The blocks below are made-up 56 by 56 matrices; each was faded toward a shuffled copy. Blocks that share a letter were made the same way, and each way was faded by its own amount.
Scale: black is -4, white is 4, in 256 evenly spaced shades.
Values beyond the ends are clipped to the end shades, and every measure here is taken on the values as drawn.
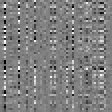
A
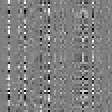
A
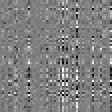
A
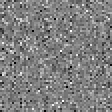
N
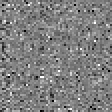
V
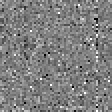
N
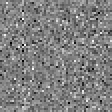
N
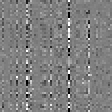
A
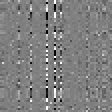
A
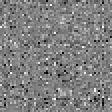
V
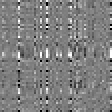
A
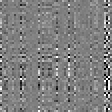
A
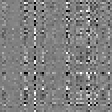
A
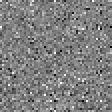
V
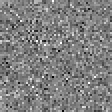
N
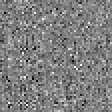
N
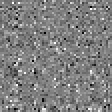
V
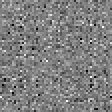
V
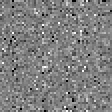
V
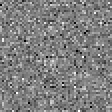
N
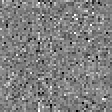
N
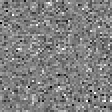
V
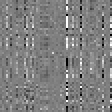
A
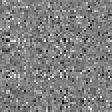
V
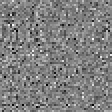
V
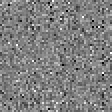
N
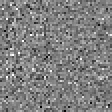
N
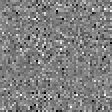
V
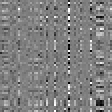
A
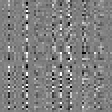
A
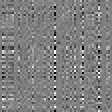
A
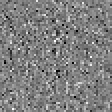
N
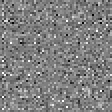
V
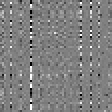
A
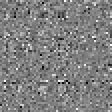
V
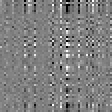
A
